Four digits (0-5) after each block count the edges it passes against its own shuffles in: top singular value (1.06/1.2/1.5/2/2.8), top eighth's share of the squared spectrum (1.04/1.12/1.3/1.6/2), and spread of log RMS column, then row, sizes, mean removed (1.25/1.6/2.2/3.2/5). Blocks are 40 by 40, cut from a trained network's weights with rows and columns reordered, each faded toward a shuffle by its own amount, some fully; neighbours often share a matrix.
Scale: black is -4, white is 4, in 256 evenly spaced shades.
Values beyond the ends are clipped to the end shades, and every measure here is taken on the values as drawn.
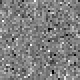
0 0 0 0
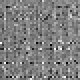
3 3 0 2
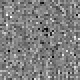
1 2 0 0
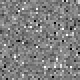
0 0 0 0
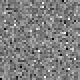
0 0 0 0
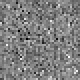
2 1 1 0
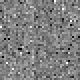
1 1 0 0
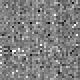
2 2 0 1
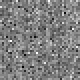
2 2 0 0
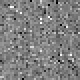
0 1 0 0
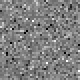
0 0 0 0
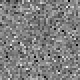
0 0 0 0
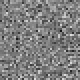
3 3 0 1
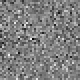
0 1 0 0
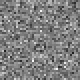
2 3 0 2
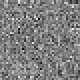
3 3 1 1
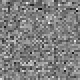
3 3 0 2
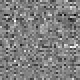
3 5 2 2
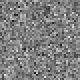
1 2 0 1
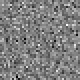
1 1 0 0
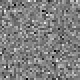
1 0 0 0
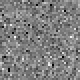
1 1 0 0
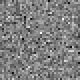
0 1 0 0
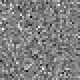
1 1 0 0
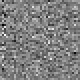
3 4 2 1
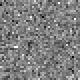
1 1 0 0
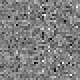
1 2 1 0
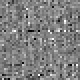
2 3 0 2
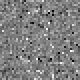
1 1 0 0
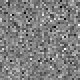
0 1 0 0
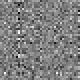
3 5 3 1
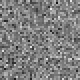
2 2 0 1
